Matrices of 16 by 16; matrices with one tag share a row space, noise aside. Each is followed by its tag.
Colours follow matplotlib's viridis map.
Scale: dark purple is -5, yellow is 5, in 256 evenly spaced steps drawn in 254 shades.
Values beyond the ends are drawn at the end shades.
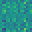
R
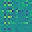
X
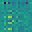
X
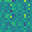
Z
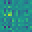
X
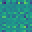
R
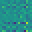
R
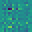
X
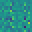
Z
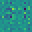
Z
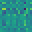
R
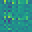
X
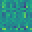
R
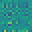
X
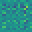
R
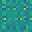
R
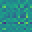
R
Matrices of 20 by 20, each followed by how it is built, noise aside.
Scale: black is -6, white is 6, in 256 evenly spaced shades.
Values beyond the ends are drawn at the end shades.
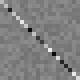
diagonal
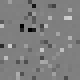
sparse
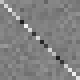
diagonal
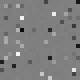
sparse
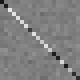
diagonal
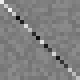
diagonal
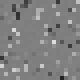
sparse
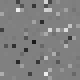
sparse
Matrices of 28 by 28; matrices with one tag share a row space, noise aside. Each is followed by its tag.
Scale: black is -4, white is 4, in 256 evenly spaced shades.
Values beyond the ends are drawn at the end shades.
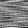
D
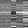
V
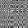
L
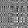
L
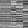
V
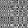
L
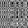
L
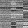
V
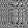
L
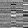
V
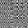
L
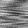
D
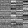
V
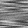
D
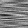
D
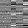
V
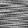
D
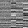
V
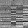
V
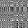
L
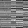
V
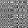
L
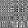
L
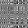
L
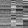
V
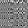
L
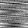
D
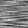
D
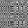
L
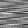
D
